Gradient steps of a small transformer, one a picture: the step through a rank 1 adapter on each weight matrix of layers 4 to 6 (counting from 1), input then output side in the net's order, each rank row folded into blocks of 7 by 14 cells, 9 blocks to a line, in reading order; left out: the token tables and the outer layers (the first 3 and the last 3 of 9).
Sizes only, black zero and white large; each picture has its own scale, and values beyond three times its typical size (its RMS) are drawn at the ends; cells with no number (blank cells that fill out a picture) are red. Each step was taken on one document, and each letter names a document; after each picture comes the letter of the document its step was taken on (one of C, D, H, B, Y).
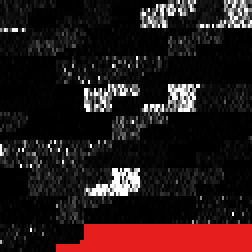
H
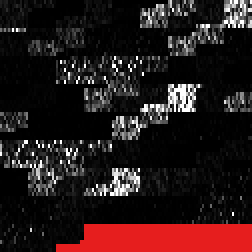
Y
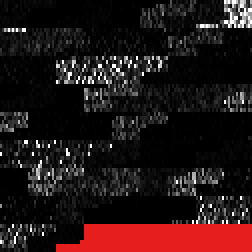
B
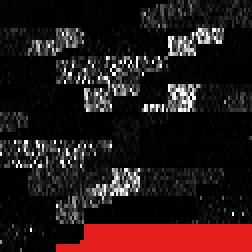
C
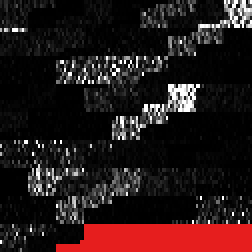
C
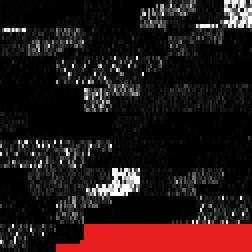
B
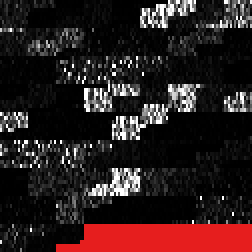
C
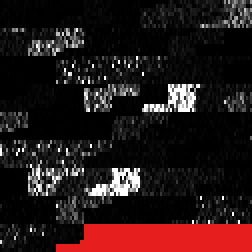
H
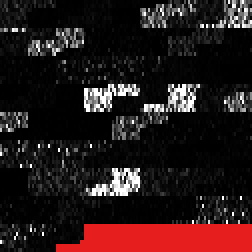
H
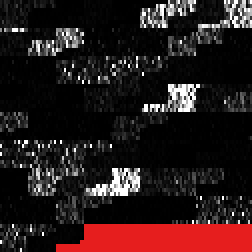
C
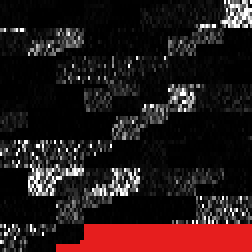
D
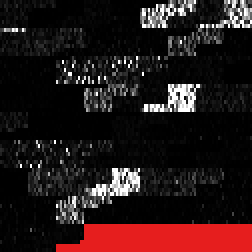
H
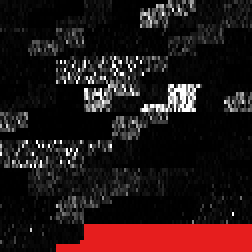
Y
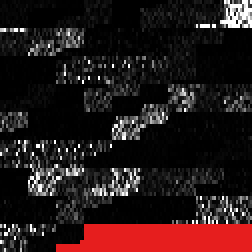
D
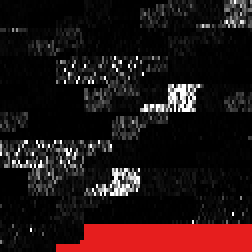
Y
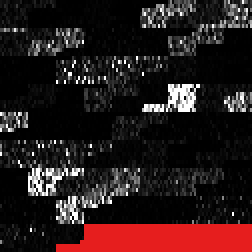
H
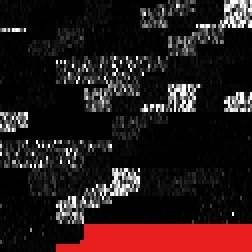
Y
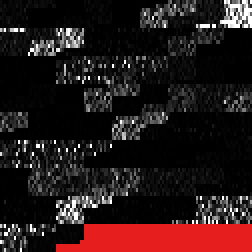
D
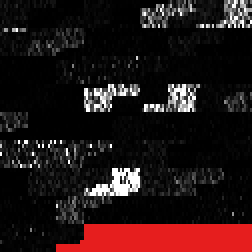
H
